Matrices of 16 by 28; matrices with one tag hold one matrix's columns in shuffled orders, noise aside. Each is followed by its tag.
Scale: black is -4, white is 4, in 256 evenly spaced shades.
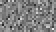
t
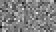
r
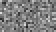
r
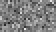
t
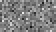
r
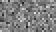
r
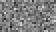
r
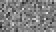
r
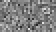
t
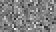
t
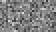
r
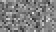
r
